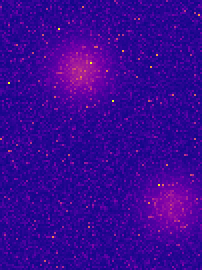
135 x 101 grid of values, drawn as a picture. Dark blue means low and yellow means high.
Bumps: two. Average level on the scale: 10%. Mirror symmetry: none. Slope: none. Odd rows or columns: none. Histogram: skewed, a long tail of high values.
